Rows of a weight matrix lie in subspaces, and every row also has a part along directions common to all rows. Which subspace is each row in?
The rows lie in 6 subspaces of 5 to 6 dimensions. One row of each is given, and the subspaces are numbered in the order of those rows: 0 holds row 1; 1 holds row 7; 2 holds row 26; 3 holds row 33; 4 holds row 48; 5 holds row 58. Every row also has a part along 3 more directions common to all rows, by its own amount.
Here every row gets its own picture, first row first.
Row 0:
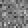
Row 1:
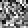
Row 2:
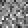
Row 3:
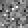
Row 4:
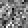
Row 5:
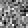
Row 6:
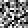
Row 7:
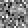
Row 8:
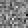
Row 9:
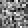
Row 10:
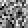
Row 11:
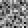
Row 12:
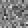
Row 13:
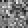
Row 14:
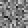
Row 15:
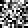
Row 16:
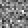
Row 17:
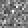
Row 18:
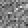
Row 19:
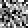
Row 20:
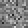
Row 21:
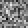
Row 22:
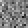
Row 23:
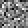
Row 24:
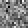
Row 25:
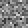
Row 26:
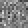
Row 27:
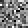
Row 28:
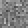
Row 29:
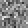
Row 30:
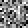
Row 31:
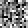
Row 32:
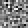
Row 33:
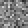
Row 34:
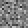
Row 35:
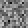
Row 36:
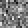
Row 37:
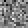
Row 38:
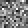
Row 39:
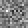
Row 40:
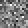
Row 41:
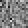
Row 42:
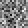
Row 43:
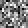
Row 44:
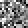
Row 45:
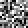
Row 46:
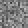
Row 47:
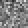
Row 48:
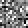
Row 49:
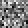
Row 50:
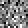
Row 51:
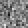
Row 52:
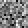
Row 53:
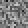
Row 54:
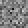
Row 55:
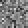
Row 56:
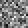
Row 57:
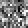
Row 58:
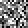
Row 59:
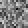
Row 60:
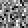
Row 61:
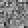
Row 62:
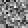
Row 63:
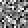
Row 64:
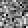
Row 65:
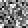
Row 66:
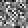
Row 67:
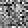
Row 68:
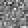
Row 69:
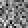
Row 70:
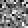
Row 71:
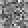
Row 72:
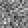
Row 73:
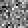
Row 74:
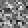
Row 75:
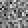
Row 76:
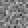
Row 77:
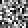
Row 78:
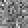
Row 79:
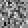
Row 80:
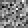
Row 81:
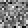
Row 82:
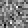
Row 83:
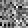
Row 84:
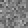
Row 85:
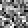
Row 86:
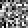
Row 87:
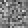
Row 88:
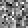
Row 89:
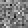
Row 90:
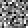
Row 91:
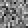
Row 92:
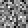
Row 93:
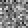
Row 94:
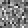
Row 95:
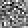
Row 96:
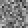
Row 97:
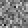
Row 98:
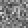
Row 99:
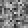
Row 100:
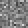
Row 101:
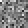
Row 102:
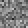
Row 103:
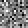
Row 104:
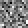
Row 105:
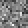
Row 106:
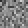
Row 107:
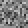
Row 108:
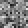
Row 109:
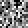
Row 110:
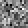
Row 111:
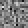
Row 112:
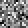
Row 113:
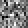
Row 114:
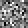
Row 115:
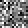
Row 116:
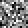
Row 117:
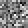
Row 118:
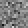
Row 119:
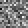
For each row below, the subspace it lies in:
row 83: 3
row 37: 2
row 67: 2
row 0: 4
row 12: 0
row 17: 3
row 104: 1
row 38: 0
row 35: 1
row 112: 2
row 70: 3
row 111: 0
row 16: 4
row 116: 1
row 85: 4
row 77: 1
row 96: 1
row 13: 1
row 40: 2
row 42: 5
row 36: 2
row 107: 4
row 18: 0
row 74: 2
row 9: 2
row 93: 2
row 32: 0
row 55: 5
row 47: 0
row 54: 1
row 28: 3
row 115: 5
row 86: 3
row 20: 5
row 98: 4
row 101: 5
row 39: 5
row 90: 4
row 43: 4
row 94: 0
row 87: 5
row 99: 2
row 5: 4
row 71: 2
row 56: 4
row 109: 3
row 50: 5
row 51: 3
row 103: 5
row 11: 0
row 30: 4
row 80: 0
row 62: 4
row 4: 3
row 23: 3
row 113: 1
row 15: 5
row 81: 1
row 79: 1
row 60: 3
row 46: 5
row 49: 1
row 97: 3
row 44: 0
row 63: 5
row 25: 1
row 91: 3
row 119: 2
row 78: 5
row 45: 4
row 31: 2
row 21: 4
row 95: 0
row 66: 0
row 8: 4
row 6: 3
